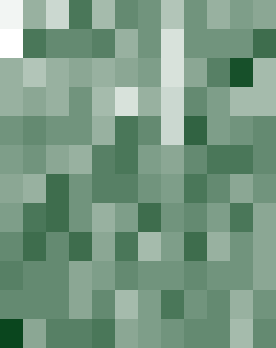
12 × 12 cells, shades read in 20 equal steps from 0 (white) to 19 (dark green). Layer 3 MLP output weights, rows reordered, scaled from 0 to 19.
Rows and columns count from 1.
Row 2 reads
0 14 12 12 13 8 11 3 11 11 11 15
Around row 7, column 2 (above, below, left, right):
11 14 9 15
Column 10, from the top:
8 11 13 10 10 14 12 10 8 11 12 12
